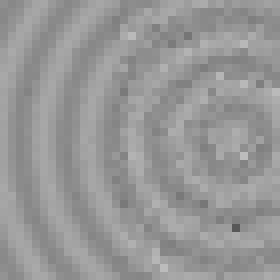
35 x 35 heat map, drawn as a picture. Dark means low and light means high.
Rings spread out from the middle right. The histogram is bell-shaped. The left part is calmer, up to a seam about 40% of the way across. No row or column stands out. No overall slope runs across the table.
